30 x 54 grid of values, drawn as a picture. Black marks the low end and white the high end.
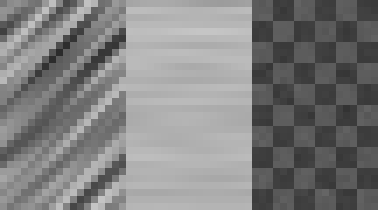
It is made of 1 by 3 panels. Panel 1,1: middling, slanting up to the right, strong in contrast. Panel 1,2: high, streaked across, faint in contrast. Panel 1,3: low, checkered.
